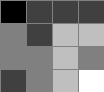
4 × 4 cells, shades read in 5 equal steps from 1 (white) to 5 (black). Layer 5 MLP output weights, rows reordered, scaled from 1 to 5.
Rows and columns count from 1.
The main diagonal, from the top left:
5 4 2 1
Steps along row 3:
same down up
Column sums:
15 14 10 10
